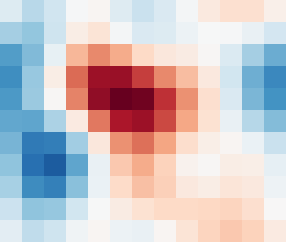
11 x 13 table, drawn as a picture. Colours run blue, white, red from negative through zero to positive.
Ninth with the lowest average: bottom left. Ninth with the highest average: centre. Calmest part: bottom right.
